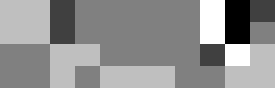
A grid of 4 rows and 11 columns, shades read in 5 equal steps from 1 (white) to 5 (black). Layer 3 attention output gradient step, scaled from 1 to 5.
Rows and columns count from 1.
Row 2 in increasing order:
1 2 2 3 3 3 3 3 3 4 5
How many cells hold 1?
3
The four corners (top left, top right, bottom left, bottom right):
2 4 3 2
